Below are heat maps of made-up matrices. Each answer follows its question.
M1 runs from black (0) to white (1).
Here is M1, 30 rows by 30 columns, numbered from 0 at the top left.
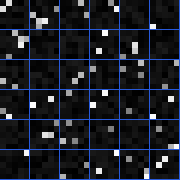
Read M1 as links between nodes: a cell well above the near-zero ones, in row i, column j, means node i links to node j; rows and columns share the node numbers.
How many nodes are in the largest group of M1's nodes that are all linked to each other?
2
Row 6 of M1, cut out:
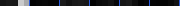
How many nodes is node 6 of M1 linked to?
2
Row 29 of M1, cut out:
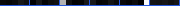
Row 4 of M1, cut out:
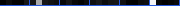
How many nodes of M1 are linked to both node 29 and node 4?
0
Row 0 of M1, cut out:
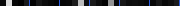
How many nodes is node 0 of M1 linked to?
3
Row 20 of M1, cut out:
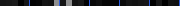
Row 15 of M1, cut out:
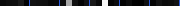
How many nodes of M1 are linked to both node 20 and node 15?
1
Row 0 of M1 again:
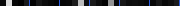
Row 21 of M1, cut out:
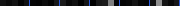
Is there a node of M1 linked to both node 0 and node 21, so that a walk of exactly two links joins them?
yes
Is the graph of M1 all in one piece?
yes
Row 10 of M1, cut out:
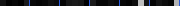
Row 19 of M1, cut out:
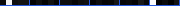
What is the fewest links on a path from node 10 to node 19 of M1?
6
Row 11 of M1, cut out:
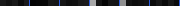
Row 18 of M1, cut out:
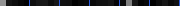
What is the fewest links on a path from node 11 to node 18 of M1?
5
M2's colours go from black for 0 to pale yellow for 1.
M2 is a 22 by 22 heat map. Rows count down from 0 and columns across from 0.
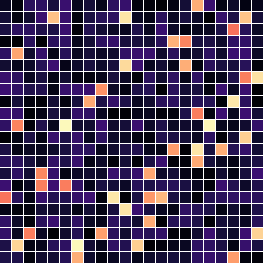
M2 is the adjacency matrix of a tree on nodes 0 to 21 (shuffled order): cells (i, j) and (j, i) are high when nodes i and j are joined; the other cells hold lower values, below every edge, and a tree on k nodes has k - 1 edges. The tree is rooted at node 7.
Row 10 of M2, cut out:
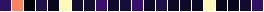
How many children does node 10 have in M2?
2
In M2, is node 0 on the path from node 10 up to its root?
no
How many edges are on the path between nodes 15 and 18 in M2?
4
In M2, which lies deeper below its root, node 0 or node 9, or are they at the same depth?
the same depth
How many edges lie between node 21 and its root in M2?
3
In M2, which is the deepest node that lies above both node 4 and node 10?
1
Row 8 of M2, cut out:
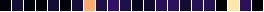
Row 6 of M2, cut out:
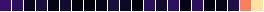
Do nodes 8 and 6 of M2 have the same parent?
no
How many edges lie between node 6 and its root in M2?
4
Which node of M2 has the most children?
16
